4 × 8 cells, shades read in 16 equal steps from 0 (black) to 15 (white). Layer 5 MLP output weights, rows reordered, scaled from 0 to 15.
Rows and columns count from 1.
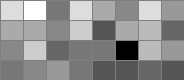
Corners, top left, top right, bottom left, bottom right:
13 9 7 5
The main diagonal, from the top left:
13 10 6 7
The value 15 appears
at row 1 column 2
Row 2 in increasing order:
5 6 8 10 10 10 11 12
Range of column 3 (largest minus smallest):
3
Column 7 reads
13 11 11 6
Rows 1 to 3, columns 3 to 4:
7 13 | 8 12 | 6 7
